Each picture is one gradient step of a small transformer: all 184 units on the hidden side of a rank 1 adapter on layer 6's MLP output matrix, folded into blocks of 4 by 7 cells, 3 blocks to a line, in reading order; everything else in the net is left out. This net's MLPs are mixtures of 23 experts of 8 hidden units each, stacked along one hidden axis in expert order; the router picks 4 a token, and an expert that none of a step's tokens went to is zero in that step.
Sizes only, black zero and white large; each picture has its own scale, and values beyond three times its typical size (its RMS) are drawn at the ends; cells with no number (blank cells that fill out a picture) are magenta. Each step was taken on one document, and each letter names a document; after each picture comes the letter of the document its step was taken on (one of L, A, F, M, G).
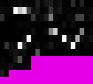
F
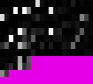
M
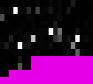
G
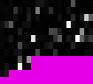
G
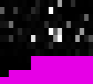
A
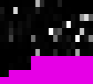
A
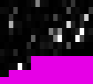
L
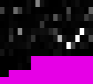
L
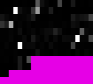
A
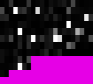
L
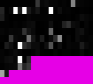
M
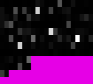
G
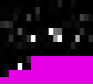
A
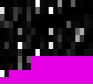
M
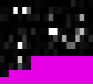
F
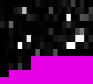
F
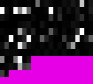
F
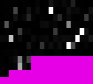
L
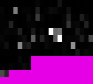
G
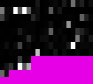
M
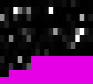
F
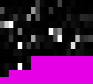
A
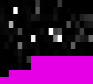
A
